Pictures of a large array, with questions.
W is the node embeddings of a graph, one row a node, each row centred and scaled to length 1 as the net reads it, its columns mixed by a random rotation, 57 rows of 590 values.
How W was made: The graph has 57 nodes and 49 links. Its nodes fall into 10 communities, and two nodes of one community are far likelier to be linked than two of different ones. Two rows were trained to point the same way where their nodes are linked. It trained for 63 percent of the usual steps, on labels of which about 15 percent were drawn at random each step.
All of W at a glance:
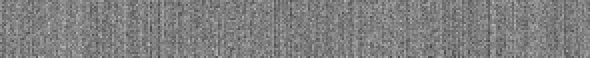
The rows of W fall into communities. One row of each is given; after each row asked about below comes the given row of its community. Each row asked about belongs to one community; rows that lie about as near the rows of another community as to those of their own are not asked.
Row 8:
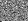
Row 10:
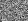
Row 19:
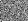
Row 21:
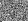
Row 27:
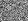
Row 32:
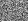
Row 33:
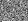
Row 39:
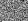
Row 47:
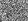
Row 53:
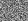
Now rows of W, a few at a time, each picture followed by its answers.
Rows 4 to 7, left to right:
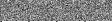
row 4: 33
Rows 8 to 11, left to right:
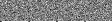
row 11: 8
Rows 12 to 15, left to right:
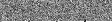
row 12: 47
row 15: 47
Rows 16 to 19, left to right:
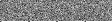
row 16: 32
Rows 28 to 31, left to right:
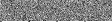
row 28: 21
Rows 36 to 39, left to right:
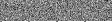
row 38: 21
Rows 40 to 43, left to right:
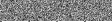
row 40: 10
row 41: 53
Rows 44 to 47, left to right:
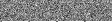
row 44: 19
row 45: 39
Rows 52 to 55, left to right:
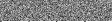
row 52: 27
